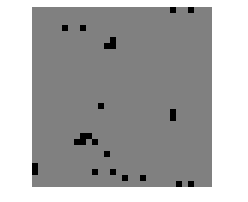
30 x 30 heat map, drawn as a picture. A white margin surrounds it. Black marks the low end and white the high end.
Calmest part: middle left. Stripes: none. Average level on the scale: 50%. Mirror symmetry: none. Roughest part: bottom middle.
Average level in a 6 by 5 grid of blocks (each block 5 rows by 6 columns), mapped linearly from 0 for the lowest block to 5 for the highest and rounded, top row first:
4 4 5 4 4 / 5 5 2 5 5 / 5 5 5 5 5 / 5 4 5 3 5 / 5 0 4 5 5 / 3 4 3 4 3
